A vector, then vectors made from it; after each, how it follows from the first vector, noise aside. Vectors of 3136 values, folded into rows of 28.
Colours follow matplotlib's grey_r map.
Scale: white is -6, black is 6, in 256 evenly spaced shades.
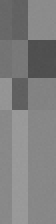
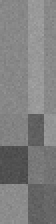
reversed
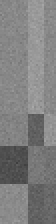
reversed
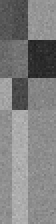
scaled up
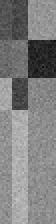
scaled up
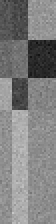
scaled up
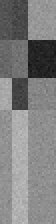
scaled up
